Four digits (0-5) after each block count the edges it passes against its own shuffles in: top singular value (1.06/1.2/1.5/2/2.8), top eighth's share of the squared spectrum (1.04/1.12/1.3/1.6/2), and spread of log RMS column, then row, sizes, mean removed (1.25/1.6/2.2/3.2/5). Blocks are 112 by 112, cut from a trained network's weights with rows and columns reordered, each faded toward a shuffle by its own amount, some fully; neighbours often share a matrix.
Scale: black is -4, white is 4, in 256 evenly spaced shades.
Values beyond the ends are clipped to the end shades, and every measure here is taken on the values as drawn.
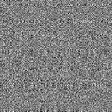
4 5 1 3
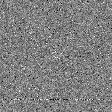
2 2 0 1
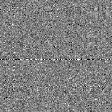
3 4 2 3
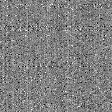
3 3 0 3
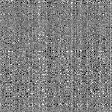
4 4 1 4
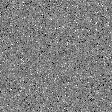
0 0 0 0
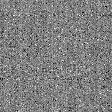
2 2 0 2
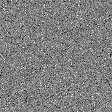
0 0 0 0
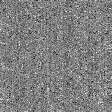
2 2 0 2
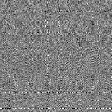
4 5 3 3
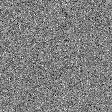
1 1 0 0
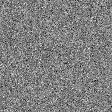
2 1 0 0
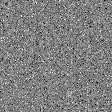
0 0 0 0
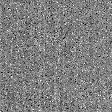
2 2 0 1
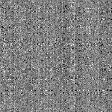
3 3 1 3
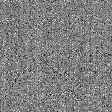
2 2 0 2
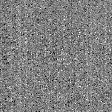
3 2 0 2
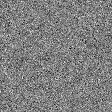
0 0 0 0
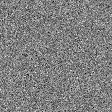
0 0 0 0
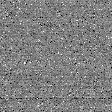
2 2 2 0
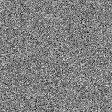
2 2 0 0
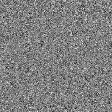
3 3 1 1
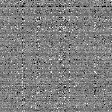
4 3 3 2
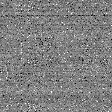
3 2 2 1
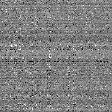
4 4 3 2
